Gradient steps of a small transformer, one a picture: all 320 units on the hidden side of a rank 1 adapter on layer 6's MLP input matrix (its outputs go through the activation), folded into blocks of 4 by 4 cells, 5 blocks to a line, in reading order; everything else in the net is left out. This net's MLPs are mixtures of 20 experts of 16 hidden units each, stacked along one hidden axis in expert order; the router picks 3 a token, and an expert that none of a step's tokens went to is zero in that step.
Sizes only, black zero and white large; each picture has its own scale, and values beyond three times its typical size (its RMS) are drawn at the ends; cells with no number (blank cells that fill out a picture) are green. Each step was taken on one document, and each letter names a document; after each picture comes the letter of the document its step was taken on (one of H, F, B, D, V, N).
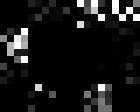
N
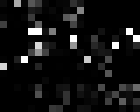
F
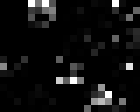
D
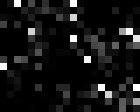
F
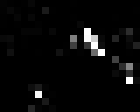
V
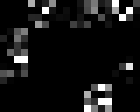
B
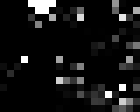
D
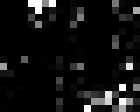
D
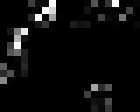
B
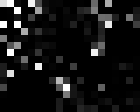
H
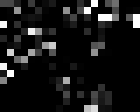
H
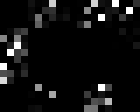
B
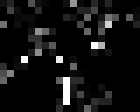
H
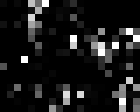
F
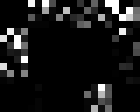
N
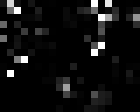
H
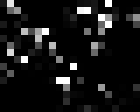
H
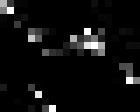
V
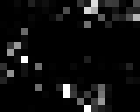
N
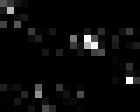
V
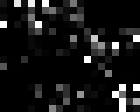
F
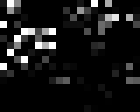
H
